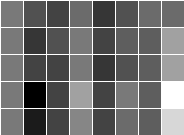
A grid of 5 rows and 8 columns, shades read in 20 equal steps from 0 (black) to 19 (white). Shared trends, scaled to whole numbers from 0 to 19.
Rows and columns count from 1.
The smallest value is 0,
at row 4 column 2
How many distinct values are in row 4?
6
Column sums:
45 17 26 48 23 36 36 67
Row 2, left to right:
9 4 6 9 5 7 7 12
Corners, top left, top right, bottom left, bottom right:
9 8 9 16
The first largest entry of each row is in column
1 8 8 8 8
